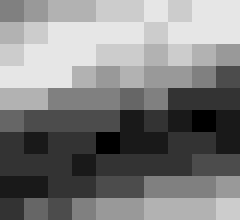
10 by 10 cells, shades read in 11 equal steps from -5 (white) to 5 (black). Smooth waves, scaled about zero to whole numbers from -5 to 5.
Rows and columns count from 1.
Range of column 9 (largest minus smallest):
9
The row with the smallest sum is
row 2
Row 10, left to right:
3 1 2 0 -1 -1 -2 -2 -2 -3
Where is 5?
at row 6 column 9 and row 7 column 5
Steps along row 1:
down down same down same down up down same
